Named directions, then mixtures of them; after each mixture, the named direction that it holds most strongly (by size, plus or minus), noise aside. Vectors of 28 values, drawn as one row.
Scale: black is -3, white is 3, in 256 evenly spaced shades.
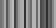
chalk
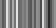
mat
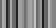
mat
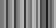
chalk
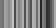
chalk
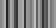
chalk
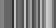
chalk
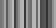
chalk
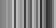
chalk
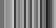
chalk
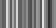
mat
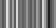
mat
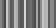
chalk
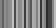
chalk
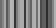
chalk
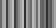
chalk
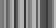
chalk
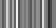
mat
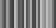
chalk
